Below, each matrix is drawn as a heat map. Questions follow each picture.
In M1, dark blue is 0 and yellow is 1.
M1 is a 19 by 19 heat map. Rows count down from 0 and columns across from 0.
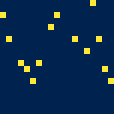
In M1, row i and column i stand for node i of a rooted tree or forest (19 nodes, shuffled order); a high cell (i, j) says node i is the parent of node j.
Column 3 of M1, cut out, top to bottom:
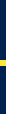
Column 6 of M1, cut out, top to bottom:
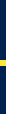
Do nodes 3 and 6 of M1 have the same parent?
yes
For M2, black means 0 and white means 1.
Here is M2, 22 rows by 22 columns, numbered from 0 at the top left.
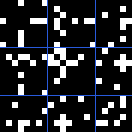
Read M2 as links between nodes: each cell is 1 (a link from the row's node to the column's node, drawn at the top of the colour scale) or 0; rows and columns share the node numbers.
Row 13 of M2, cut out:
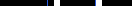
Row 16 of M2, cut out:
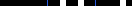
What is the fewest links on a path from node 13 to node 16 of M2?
1
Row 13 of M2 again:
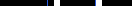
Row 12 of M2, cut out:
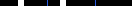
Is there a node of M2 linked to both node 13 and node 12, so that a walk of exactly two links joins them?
no
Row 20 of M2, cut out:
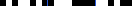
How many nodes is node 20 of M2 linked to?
10
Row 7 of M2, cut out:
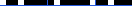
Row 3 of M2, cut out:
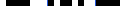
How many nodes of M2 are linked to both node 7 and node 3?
3
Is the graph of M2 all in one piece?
yes
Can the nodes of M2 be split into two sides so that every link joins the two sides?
no
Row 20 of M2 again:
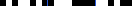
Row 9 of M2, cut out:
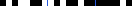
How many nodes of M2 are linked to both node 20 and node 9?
4
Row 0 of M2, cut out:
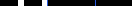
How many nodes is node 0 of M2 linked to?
2
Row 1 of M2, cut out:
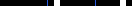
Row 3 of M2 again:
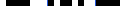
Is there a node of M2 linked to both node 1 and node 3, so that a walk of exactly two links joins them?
yes
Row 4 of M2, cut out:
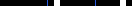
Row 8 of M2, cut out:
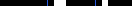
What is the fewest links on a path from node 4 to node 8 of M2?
2
